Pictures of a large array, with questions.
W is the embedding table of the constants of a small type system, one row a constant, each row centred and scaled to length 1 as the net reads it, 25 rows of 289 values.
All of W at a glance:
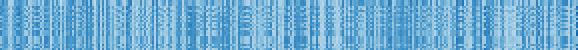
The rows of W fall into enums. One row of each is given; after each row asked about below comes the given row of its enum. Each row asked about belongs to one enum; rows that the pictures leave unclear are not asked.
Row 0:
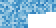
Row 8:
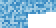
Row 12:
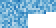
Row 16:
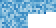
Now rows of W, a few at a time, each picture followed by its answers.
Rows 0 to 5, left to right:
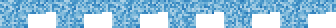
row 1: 0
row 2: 0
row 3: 16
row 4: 12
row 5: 0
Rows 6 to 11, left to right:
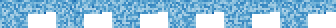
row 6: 16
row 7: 12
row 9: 16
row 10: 8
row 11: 16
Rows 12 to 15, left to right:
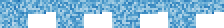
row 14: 8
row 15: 16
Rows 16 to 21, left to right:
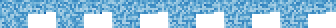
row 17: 16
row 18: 8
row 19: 8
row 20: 8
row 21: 8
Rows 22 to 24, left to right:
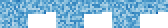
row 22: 12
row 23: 8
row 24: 16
